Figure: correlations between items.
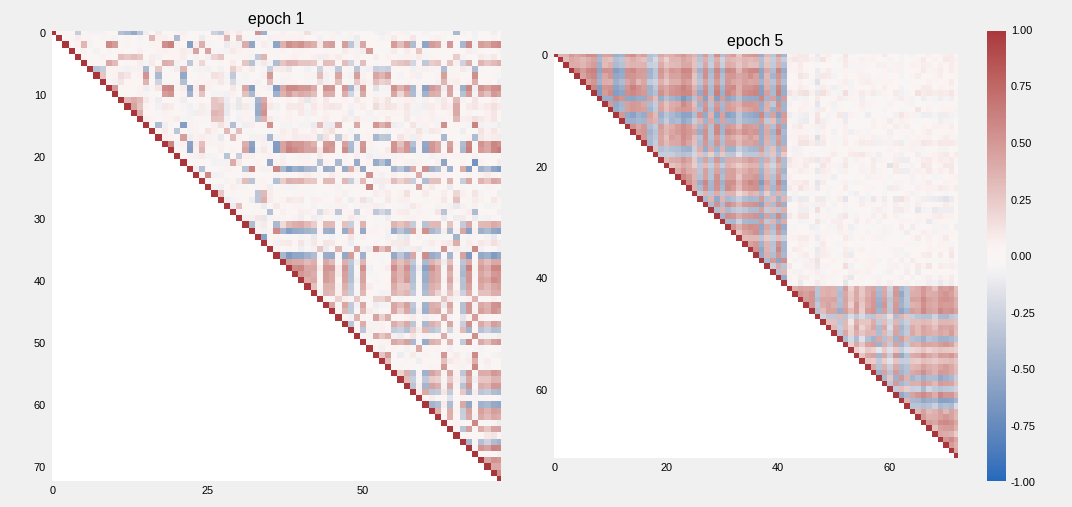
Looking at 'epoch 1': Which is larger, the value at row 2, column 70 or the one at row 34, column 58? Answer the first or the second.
the first
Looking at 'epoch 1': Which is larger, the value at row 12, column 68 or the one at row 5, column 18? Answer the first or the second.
the second
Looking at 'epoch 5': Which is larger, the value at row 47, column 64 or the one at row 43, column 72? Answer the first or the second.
the second
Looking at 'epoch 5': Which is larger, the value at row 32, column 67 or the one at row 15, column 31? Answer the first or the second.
the second
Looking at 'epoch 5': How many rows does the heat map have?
73
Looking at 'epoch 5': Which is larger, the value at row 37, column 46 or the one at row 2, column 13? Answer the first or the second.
the second
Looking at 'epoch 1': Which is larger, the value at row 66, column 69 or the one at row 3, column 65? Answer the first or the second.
the second
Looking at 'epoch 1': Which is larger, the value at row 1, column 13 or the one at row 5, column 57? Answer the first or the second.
the second
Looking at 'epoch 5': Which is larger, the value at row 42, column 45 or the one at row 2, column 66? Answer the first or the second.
the first
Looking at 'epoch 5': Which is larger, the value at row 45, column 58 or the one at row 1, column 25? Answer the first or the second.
the second
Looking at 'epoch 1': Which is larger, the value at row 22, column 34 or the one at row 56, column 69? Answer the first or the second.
the second
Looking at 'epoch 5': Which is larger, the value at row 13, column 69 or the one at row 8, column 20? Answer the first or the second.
the first
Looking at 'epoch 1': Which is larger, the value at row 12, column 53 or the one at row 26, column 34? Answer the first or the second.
the second
